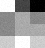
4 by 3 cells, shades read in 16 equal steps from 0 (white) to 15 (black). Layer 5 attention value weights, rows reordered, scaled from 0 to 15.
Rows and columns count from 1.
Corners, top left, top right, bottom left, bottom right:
0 15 3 3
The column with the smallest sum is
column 1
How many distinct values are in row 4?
2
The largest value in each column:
7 11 15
